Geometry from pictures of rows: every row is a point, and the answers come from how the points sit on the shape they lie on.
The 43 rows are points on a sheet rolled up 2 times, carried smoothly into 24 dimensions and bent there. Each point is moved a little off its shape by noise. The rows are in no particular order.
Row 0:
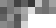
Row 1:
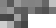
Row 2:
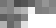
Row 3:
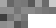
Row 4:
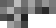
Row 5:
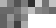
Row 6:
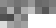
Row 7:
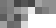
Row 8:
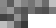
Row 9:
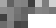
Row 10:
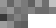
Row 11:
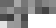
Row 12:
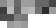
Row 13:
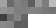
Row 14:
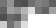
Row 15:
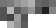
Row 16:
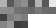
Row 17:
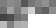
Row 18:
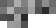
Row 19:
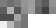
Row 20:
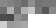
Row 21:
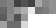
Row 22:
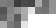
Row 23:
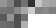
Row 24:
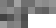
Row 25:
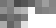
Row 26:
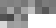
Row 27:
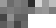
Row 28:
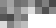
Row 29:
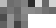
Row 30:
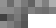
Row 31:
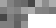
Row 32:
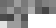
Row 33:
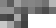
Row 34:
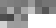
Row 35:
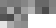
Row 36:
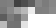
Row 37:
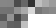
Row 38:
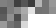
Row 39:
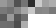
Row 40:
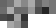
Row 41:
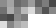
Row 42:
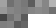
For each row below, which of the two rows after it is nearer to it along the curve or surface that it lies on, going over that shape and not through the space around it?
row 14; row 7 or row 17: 7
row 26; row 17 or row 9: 17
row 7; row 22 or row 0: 22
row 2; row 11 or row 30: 11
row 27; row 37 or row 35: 37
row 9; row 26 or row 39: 39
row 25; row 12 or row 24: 12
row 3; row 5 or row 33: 33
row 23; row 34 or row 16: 16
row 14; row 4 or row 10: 4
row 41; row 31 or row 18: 18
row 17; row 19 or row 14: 19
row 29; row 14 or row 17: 14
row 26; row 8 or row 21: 8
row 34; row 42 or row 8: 8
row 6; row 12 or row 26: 26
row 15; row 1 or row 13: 1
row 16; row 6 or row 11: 11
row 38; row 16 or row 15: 16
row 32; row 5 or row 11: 11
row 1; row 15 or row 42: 42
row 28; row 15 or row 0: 15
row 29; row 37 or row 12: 37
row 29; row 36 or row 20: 36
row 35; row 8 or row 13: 8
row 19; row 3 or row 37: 3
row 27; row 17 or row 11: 11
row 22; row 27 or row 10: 27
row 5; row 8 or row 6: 8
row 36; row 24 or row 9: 9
